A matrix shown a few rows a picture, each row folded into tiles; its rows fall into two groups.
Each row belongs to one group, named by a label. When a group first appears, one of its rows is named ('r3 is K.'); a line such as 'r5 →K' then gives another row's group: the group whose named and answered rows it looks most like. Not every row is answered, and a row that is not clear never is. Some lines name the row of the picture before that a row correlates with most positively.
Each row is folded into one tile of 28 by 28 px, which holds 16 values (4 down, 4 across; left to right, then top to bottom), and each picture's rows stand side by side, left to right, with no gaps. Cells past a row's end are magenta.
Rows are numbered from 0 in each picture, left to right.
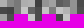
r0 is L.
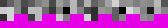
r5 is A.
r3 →L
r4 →A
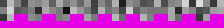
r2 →A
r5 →A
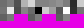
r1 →A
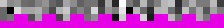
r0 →A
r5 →L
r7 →A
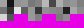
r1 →A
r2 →A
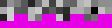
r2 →L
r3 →A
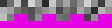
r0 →A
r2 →L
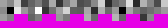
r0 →A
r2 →A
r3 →A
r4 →A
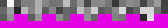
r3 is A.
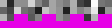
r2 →A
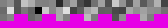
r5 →A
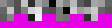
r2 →A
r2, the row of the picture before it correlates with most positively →1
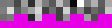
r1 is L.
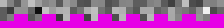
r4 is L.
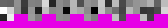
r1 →A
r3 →A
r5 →L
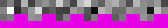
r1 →A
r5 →A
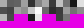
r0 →L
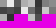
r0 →L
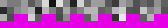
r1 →A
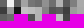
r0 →L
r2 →L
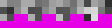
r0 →L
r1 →L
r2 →L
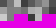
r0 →A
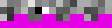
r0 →L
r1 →A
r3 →L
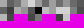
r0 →L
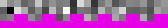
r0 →A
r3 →L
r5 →L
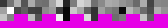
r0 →A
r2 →L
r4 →A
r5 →L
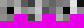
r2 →A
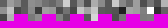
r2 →L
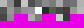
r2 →L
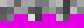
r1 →L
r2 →L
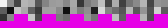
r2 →A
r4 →L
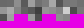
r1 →L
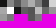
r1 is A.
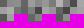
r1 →A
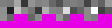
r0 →A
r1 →A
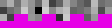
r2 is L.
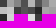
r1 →L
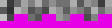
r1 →L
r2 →A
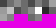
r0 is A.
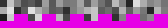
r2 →L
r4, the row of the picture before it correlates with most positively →1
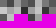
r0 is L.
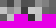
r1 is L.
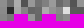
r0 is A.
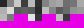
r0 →A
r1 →L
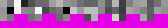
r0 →A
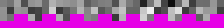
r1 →L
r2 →L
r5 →A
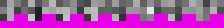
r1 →L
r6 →L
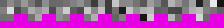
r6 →L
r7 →A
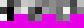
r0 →L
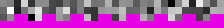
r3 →L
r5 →A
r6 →A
